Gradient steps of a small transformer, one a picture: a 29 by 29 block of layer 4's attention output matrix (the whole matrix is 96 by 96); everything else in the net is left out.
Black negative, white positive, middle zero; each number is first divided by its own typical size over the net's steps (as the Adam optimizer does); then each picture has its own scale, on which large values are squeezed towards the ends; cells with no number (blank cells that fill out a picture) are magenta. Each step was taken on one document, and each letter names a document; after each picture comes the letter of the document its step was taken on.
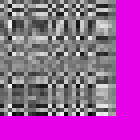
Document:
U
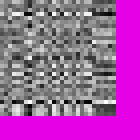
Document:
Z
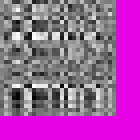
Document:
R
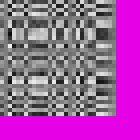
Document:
U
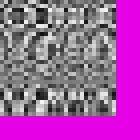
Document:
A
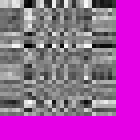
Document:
Z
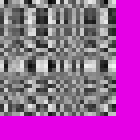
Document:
A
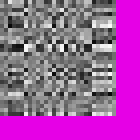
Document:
Z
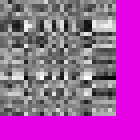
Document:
Z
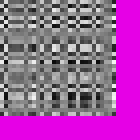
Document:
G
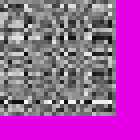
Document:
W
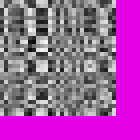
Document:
A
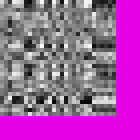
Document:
Z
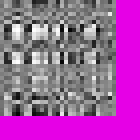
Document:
R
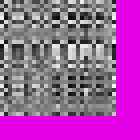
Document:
G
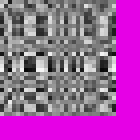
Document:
A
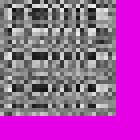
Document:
U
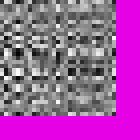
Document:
G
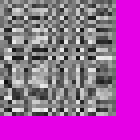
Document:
U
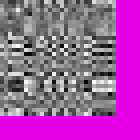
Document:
Z
